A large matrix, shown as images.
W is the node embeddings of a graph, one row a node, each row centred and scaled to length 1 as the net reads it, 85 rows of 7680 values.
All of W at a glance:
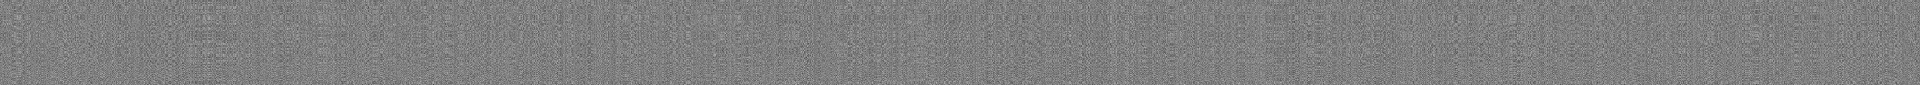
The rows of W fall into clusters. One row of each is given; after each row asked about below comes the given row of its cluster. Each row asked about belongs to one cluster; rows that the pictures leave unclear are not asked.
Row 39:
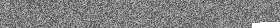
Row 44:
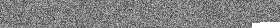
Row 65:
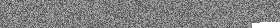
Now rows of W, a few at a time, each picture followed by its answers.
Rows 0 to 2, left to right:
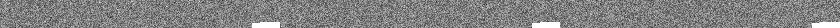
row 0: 39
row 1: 39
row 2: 65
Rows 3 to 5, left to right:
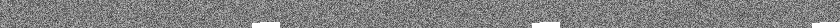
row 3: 39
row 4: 65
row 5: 65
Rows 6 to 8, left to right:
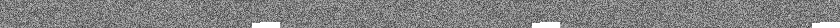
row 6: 44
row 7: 44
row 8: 44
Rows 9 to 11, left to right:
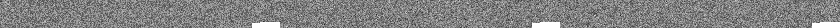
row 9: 39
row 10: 44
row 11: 44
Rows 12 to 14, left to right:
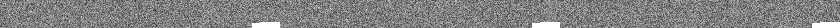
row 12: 65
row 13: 44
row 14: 39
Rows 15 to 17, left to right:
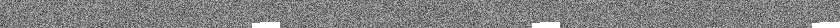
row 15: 65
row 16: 65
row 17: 65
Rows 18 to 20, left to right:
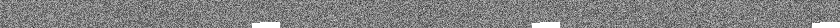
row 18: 65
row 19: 65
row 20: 44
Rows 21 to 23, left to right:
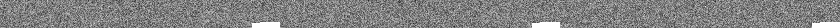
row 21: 65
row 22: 65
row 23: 44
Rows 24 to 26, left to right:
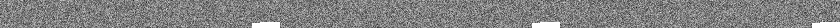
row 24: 44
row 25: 39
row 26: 39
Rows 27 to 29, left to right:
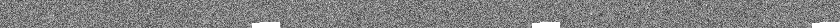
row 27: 65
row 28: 65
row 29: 65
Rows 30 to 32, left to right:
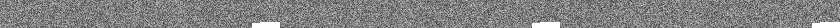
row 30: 44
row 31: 39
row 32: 39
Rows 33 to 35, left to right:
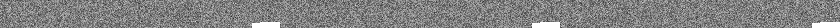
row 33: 65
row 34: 39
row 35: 39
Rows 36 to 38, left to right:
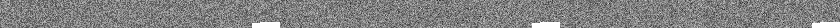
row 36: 39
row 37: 65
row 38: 39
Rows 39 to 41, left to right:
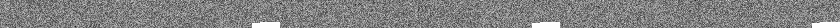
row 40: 65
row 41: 65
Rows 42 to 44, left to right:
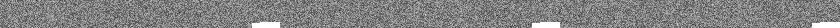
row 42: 65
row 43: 44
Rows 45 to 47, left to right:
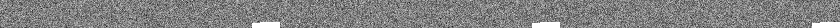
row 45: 39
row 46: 39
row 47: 44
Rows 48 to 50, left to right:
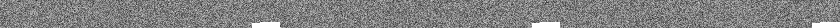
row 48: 65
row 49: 65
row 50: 44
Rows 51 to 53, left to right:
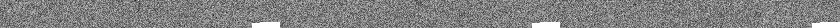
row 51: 65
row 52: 65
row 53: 65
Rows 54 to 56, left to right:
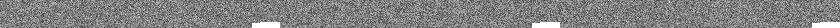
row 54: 44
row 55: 44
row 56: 44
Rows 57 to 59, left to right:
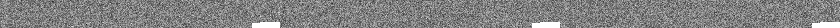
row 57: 39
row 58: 65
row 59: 39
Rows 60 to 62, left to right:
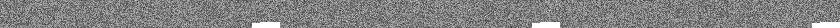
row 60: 44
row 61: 44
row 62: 65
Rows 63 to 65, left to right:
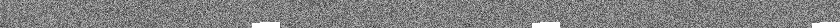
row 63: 65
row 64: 39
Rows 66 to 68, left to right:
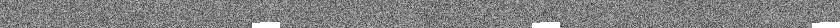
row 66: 44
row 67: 39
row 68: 65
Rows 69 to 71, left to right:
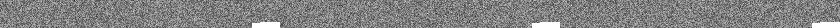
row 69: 44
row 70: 65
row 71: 39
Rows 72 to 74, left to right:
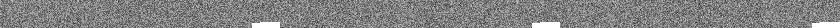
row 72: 65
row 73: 39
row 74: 65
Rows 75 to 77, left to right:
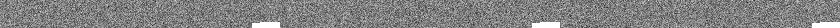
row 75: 44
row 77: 39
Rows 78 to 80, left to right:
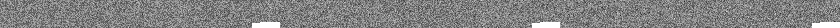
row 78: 44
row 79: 65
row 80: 44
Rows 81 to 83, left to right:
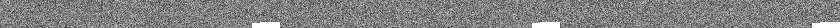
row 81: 39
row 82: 39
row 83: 39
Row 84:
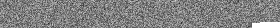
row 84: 44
